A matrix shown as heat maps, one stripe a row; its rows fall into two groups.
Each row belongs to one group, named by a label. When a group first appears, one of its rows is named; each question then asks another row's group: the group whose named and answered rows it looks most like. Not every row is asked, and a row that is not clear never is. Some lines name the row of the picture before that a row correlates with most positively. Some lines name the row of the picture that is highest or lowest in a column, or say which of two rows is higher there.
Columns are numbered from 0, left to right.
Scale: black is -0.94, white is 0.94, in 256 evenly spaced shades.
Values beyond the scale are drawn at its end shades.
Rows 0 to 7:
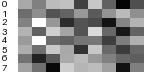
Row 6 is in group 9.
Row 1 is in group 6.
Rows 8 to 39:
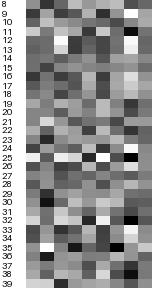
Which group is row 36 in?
9
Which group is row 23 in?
9
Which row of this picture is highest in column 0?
25
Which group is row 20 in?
9
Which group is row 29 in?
9
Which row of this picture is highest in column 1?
35
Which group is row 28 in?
6
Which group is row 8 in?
9
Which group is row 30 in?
9
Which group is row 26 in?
6
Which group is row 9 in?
6
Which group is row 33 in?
6
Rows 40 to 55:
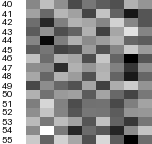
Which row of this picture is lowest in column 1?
44
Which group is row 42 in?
9
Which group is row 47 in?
9
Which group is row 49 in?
6
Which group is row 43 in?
6
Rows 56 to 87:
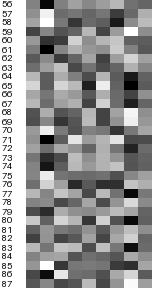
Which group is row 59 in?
6
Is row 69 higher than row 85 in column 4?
Yes
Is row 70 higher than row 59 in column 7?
No
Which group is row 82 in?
6
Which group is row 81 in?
6
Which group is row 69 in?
6
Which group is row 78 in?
6
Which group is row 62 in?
6
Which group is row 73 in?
9
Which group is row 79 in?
9
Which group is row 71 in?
9
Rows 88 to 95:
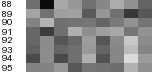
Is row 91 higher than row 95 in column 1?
No
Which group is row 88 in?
9
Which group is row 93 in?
6
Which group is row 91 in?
9
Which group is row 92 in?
6
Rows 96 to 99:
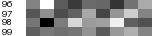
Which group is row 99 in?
6
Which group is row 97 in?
6
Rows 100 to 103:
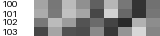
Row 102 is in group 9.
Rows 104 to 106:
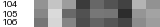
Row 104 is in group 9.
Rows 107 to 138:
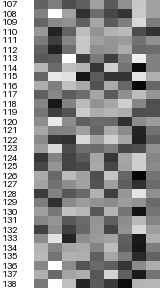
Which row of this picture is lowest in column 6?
138
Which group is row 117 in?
6
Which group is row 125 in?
6
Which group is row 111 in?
9
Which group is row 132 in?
6
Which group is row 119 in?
9
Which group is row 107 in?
6
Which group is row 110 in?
9
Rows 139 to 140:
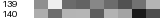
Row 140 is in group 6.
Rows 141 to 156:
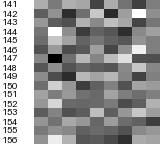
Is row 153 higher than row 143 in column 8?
Yes
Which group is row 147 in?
9
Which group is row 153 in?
6
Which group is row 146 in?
6
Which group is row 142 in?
6
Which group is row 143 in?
9
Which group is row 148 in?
6
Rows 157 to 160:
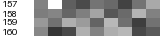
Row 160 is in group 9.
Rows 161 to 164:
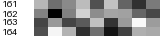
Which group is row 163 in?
6
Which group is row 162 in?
9
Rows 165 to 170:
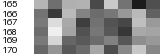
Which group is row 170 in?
6
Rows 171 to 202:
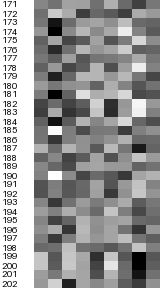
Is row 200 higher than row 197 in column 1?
Yes
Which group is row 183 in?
6
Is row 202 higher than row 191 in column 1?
Yes
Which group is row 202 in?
9
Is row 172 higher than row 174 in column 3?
No
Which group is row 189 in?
9
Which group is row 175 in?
6
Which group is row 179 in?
9
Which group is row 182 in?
6
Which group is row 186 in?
9
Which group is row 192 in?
6
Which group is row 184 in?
9
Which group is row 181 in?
9
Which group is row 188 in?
6
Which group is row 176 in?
9
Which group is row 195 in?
9
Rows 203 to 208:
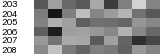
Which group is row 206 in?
9
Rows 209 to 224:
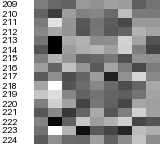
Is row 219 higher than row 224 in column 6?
No
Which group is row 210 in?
9
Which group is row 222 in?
9
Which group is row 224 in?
6
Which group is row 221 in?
6
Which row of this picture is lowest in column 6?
223
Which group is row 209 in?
9
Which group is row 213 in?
9
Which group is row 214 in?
9
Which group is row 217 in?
6
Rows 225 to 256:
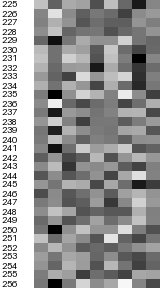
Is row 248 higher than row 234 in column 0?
No
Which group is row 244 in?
6
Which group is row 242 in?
6
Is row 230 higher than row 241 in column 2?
Yes
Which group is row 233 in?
9
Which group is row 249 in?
6
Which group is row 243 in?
9
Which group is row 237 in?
9
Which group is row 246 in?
6
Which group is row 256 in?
9
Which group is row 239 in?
9
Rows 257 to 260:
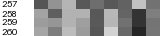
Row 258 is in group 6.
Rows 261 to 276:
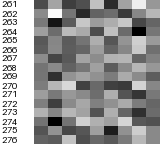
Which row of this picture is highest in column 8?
262
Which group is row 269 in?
9
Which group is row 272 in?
9
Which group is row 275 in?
6
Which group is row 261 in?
6
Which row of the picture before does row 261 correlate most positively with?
257
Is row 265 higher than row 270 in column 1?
No
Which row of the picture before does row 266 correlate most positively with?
257
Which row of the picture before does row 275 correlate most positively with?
257
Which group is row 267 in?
9
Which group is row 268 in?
6
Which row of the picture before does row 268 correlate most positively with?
257
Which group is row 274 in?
9
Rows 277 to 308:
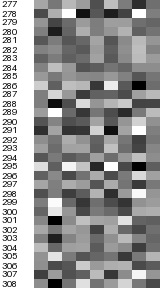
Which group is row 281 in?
6
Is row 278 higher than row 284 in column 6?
No
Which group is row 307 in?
6
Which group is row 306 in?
9
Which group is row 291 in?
6
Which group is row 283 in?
6
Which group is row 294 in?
6
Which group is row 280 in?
9
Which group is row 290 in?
6
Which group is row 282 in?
6
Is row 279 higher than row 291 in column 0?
Yes
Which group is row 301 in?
9
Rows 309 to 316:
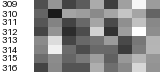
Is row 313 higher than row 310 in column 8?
Yes
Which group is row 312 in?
6
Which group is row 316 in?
6
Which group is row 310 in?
9
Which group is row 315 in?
6
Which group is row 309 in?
6
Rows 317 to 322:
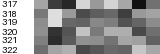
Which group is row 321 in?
9
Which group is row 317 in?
9
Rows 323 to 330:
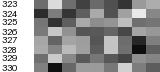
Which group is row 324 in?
6
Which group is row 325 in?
9
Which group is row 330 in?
9
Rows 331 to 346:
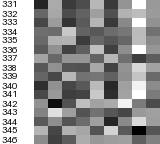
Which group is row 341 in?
6
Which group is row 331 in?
6
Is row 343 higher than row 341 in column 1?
Yes
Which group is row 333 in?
6
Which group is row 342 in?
9
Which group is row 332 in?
6
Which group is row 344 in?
6
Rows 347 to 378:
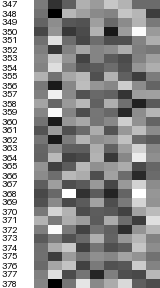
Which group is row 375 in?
9
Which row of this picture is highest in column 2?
368
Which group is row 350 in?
6
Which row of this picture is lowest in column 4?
377
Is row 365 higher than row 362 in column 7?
No
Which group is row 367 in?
6
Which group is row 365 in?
9
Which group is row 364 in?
6
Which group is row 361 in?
6
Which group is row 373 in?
6
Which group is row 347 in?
9
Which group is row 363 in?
6
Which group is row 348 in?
9
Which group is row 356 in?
9
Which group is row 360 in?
9
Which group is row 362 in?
9
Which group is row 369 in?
6
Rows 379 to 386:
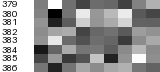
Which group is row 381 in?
9
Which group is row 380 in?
9
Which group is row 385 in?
6
